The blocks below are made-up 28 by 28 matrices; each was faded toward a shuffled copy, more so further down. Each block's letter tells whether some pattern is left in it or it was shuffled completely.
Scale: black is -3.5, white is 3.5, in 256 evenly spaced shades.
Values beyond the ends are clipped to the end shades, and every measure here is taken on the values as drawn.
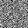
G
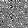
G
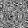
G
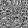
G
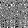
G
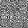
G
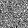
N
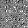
G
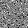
N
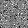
N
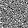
N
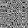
G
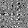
G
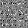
G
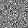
G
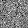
N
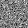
N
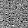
G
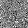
N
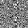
G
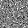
N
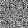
G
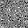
G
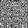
G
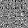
G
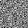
G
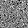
N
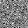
G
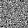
N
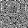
G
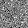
N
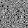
G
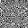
G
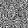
G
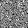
N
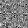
G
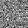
G
